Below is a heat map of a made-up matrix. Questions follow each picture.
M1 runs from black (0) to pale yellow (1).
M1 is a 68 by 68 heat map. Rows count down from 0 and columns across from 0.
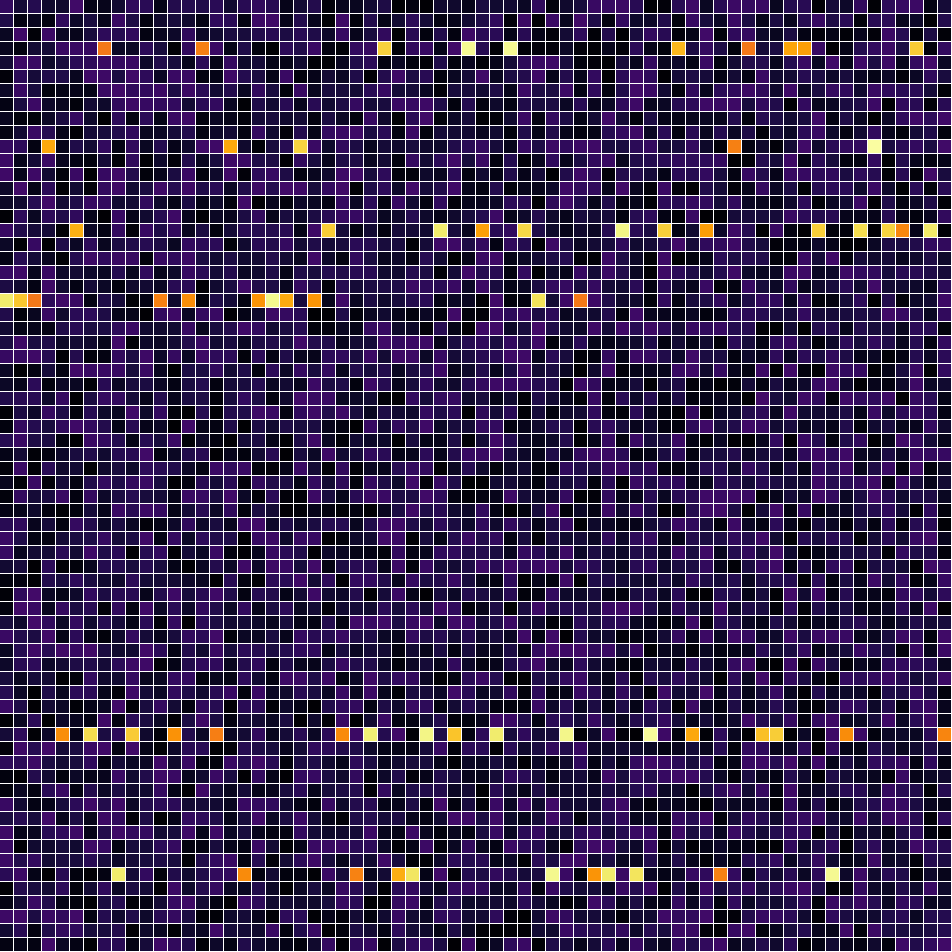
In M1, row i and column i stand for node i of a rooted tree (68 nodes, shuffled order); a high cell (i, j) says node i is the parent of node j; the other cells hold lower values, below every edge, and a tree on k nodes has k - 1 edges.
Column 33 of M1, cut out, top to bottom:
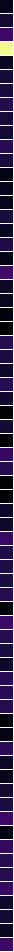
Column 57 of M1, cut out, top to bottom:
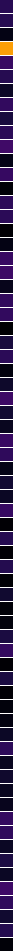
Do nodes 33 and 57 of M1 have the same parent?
yes
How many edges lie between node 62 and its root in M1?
1
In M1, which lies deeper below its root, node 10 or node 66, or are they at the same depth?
node 66
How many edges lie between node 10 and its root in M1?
0
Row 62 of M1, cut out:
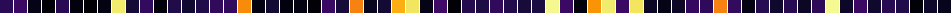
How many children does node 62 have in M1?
11
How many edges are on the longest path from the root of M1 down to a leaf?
2
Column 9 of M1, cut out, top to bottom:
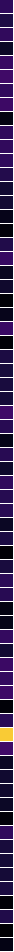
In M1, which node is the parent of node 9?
52
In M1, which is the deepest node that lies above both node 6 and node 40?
52
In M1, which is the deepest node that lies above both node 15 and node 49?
52
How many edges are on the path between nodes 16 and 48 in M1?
3
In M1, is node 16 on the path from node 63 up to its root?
yes
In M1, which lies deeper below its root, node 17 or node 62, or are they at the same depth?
node 17
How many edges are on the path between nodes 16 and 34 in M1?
1
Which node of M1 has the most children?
52
